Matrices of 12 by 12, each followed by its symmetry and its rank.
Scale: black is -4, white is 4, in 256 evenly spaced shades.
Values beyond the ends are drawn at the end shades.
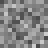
symmetric, full rank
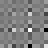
symmetric, rank one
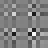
symmetric, rank one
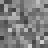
neither, full rank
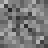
symmetric, full rank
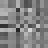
neither, rank two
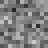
neither, full rank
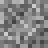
symmetric, full rank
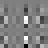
neither, rank one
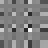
symmetric, rank one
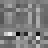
neither, rank two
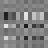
neither, rank one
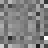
neither, rank two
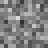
neither, full rank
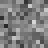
neither, full rank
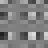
neither, rank one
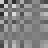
symmetric, rank one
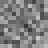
symmetric, full rank
